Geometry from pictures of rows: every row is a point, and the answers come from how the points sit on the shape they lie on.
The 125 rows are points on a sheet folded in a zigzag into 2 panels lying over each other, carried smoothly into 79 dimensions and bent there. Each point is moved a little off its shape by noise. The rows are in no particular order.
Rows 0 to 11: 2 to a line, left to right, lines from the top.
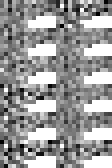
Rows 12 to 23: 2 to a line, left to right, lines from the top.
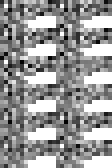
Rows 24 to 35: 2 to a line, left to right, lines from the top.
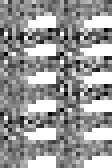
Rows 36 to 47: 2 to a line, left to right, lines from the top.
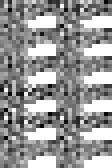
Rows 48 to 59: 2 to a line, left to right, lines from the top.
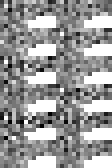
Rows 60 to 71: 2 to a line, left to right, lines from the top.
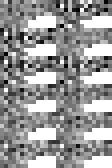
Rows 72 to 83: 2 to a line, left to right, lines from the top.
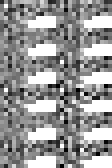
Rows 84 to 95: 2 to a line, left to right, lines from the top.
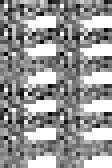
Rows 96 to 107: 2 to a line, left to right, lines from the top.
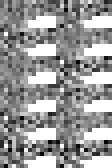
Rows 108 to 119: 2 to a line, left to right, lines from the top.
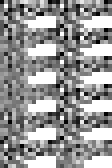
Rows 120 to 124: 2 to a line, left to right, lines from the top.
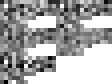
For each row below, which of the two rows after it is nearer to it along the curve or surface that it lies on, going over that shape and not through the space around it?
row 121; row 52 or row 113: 113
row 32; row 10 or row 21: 10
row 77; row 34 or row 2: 34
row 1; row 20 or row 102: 20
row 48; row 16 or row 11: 11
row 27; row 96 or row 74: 96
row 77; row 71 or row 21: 71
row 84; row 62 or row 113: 62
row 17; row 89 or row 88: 88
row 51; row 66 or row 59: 59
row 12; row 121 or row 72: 72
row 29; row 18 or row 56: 18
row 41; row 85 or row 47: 85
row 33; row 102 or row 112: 112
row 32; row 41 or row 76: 41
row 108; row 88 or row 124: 124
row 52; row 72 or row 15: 15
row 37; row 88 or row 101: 101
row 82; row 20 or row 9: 9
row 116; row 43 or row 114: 114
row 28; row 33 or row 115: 115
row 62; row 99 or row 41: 41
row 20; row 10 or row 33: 33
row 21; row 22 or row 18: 18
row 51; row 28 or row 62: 62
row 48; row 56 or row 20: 20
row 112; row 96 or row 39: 39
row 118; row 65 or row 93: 93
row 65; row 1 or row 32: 1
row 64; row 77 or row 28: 77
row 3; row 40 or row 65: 40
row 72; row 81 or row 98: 81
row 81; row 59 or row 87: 59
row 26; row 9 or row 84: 84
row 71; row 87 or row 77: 77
